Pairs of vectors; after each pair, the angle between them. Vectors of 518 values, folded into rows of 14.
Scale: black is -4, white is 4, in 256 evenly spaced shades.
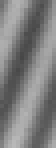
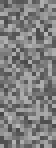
orthogonal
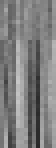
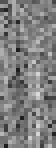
partly opposed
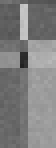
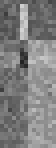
nearly parallel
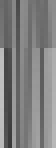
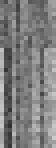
nearly parallel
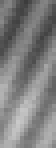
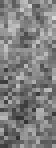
partly opposed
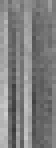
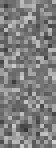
orthogonal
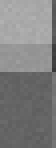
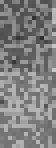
partly opposed
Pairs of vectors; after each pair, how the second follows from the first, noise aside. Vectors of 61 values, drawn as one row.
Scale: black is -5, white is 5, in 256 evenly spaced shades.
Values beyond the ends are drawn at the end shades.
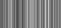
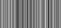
sign-scrambled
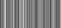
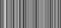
sign-scrambled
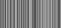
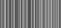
sign-scrambled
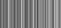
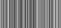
sign-scrambled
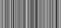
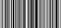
scaled up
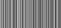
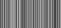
sign-scrambled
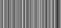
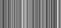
sign-scrambled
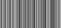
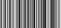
scaled up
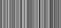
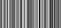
scaled up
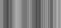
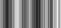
scaled up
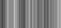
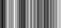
scaled up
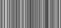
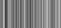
sign-scrambled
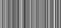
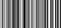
scaled up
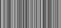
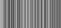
sign-scrambled
